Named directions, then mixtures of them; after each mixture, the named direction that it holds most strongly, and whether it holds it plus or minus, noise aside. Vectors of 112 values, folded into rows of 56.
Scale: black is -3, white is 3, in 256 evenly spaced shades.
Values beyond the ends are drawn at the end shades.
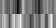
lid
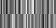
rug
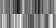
lid, plus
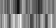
lid, plus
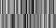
rug, minus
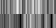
lid, minus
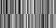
rug, plus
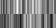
lid, minus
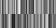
rug, minus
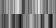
lid, minus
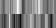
lid, minus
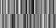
rug, minus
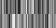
rug, plus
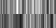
lid, minus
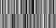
rug, minus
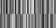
rug, plus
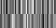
rug, plus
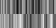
lid, plus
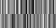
rug, minus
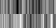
lid, plus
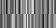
rug, plus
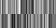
rug, minus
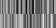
rug, minus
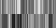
lid, minus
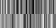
rug, minus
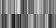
lid, minus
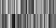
rug, minus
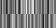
rug, plus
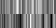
lid, minus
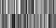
rug, minus
